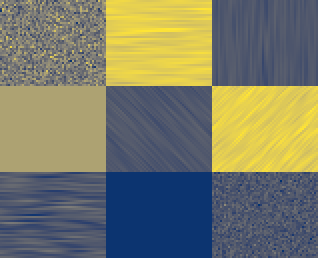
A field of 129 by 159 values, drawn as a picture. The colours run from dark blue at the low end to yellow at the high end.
It is made of 3 by 3 panels. Panel 1,1: middling, fine-grained, strong in contrast. Panel 1,2: very high, streaked across, faint in contrast. Panel 1,3: low, streaked downward, faint in contrast. Panel 2,1: high, flat. Panel 2,2: low, slanting down to the right, faint in contrast. Panel 2,3: very high, slanting up to the right, faint in contrast. Panel 3,1: low, streaked across. Panel 3,2: very low, flat. Panel 3,3: low, fine-grained.
